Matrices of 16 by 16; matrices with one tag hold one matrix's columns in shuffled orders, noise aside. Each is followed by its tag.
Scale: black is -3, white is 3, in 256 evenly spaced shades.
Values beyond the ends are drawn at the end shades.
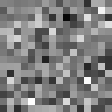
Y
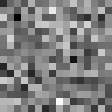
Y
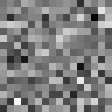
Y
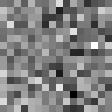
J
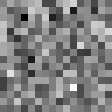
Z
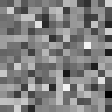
J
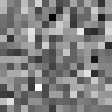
Z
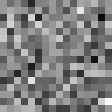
Y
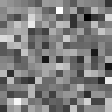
Y
